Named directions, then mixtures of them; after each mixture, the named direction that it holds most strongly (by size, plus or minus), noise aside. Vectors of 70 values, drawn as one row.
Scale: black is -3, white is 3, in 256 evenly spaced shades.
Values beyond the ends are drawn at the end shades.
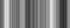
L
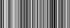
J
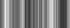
L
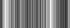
L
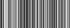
J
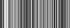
J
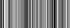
J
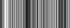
L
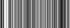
J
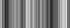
L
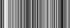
J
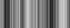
L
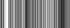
L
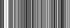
J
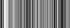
J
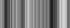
L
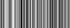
J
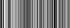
J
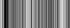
L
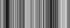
L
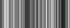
L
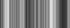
L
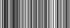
J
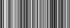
J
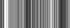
L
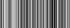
J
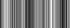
L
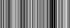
J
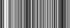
J
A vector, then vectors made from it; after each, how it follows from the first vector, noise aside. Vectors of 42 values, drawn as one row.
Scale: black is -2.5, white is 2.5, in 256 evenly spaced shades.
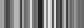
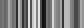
reversed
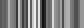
reversed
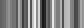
reversed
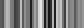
negated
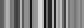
negated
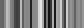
negated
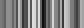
reversed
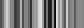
negated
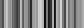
negated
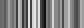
reversed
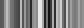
negated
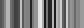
negated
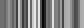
reversed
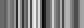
reversed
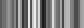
reversed
